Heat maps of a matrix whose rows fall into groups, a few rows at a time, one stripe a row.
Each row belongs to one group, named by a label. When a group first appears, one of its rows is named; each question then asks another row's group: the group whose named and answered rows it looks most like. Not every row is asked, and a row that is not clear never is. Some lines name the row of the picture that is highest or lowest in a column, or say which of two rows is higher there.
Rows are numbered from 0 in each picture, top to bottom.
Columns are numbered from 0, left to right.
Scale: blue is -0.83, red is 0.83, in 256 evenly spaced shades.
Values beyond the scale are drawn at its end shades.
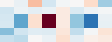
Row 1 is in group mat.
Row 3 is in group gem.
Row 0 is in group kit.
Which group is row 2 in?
gem
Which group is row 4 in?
mat
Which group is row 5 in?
mat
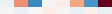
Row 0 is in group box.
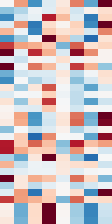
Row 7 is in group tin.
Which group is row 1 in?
mat
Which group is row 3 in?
box
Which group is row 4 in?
box
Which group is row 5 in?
gem
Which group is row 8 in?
mat
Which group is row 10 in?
mat
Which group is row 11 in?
mat
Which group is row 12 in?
gem
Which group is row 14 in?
gem
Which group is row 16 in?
box
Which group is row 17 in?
box
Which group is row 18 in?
mat
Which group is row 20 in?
tin
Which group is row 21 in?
tin
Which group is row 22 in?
gem
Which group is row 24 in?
mat
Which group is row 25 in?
tin
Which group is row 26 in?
mat
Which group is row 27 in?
box
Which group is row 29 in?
gem
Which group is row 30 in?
gem
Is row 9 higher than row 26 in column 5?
Yes
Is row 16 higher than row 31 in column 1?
Yes
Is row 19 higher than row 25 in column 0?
No
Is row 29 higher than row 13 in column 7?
No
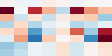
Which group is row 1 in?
tin
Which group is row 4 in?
box
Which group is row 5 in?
box
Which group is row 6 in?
mat
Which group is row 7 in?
mat
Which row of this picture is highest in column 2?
1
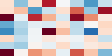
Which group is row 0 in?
gem
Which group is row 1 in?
box
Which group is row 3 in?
mat
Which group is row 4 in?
gem
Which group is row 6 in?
mat
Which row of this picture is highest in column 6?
2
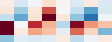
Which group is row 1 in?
gem
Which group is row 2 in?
gem
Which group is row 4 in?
tin
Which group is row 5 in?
mat
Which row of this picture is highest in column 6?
3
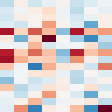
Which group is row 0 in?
mat
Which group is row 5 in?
gem
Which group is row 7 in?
tin
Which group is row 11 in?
mat
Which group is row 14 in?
kit
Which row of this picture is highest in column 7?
15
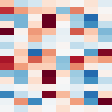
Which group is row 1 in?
tin
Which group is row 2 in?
gem
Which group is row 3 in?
gem
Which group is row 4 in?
tin
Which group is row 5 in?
kit
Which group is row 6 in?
mat
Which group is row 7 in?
box
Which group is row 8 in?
tin
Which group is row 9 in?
tin
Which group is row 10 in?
gem
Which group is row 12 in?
kit
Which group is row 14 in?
box
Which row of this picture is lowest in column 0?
13
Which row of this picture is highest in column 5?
8
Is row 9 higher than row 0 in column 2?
Yes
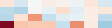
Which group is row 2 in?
kit
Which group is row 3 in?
tin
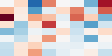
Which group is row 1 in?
box
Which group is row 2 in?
tin
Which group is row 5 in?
gem
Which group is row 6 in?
kit
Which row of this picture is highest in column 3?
3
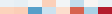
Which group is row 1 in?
box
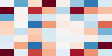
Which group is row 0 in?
gem
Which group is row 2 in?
mat
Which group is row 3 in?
box
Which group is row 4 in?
kit
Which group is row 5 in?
kit
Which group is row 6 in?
box
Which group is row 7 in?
tin
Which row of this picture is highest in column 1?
6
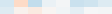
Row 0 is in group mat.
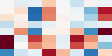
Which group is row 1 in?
box
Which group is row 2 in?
box
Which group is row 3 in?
mat
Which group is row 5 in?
tin
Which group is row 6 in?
tin
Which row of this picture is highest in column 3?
7
